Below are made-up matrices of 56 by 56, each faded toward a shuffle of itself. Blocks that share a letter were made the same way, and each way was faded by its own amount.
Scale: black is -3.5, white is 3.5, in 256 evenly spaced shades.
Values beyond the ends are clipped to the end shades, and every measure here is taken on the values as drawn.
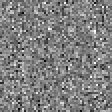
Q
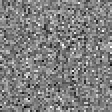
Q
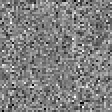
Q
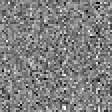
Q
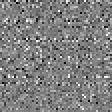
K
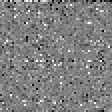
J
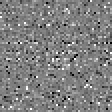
J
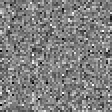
Q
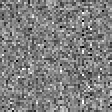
Q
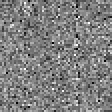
Q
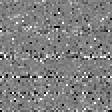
K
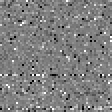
J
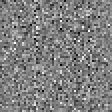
Q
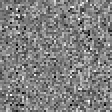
Q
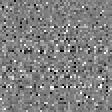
K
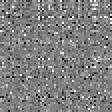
K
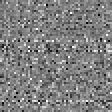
K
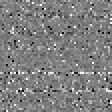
J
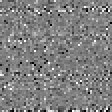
K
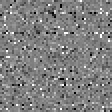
J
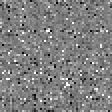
J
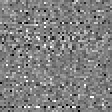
K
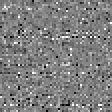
K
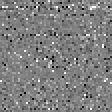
J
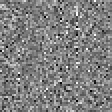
Q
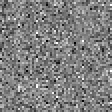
Q
